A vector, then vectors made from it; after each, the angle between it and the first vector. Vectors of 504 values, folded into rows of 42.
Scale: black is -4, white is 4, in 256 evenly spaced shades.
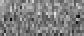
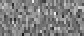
partly aligned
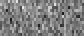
partly aligned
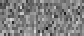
partly opposed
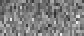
nearly opposite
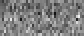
nearly opposite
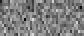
partly opposed
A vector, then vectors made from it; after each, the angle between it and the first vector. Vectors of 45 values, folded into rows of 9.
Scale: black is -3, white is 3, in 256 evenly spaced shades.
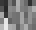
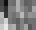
nearly parallel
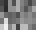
nearly parallel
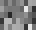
orthogonal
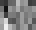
nearly parallel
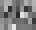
orthogonal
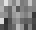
partly opposed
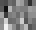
nearly parallel
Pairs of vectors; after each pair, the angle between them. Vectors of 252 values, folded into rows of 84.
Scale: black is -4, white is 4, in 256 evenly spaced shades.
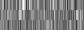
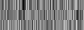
nearly opposite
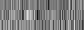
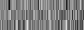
orthogonal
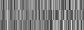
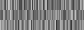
partly opposed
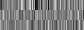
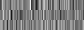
partly aligned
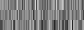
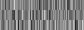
orthogonal
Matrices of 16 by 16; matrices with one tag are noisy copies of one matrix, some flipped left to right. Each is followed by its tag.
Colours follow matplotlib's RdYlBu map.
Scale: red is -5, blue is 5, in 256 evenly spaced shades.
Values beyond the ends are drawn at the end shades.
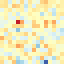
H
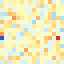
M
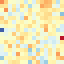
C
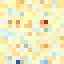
H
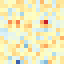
H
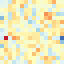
M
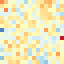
C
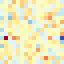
M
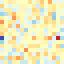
M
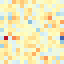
M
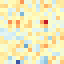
H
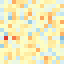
M
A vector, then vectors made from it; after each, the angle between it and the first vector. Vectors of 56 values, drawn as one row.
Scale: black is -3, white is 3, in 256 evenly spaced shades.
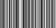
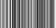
orthogonal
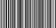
partly opposed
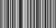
nearly opposite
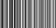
orthogonal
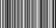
orthogonal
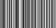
nearly parallel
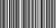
nearly parallel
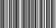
nearly parallel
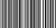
partly opposed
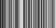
partly aligned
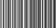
partly opposed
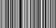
nearly opposite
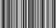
partly aligned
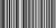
nearly parallel
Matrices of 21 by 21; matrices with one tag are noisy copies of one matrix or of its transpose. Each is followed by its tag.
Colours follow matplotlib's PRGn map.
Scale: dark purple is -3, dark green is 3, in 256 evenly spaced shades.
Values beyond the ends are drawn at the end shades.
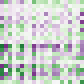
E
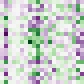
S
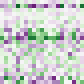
S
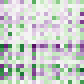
E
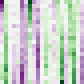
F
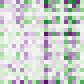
E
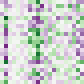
S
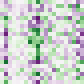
S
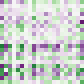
E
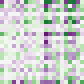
E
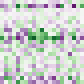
S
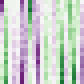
F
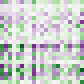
E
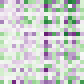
E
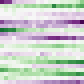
F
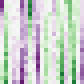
F
